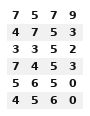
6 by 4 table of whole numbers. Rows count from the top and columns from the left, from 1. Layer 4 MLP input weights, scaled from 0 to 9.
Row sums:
28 19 13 19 16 15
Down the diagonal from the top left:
7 7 5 3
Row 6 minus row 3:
1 2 1 -2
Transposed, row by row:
7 4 3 7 5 4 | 5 7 3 4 6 5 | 7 5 5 5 5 6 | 9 3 2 3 0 0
